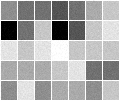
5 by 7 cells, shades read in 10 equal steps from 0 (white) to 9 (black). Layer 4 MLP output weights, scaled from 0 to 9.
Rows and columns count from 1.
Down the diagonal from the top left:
4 5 1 2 3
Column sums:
21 16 15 20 17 16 12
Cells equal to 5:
6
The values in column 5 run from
1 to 6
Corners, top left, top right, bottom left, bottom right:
4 2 4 2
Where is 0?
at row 3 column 4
